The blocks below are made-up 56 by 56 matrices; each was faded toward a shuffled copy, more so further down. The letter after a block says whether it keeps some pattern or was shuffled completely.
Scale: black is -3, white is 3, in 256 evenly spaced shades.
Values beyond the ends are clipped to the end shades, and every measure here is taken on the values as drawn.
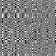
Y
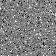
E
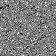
E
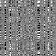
Y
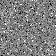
E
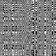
Y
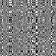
Y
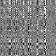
Y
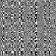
Y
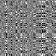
Y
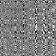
Y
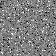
E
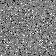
E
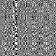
Y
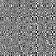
Y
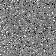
E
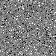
E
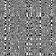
Y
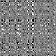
Y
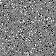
E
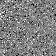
E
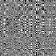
Y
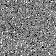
E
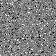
E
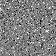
E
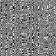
Y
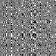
Y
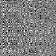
Y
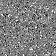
E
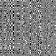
Y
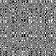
Y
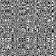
Y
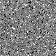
E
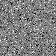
E
